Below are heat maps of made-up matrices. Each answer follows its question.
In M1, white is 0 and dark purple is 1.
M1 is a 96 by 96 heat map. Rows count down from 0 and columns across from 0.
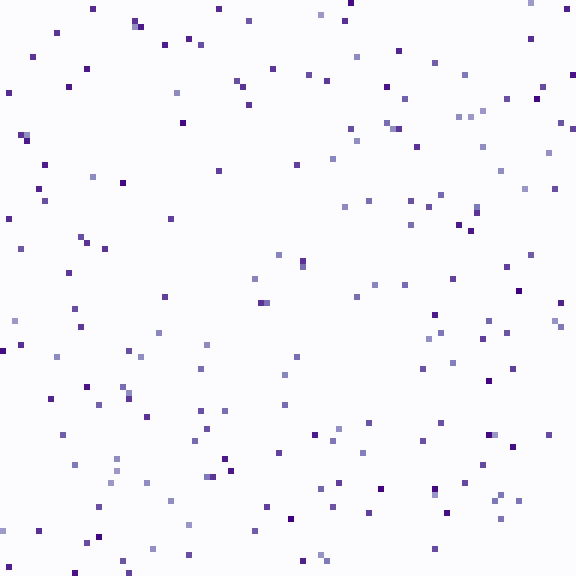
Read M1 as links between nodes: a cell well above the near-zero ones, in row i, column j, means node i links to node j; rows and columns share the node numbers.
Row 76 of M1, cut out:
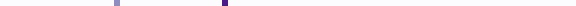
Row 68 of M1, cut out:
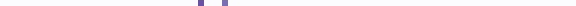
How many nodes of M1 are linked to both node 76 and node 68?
1
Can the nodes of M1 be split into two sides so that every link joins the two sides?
yes
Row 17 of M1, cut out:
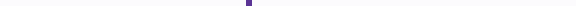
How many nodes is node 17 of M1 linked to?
1
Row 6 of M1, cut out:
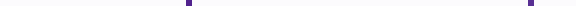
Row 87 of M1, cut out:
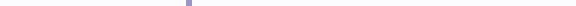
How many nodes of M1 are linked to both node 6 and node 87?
1
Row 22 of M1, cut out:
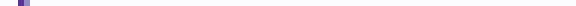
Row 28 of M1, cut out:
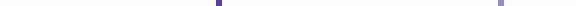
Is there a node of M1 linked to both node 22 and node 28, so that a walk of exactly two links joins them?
no
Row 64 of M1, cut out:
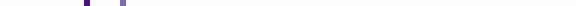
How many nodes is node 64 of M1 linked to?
2
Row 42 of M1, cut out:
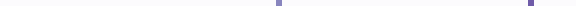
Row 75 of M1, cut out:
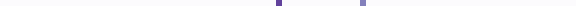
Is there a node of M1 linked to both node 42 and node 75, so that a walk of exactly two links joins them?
yes
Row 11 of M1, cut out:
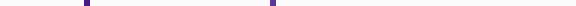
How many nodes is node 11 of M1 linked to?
2
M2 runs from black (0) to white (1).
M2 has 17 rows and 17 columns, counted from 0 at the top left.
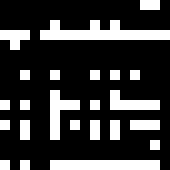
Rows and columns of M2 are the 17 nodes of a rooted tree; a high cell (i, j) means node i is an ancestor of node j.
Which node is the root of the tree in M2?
3
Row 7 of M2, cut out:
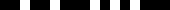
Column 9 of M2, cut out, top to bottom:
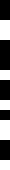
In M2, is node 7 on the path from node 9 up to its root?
yes
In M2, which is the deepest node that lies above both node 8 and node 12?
16
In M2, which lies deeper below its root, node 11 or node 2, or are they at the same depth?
node 11
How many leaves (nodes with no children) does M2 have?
5
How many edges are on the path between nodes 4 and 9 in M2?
8
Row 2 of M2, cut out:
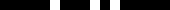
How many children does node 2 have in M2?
1
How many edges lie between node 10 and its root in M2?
2
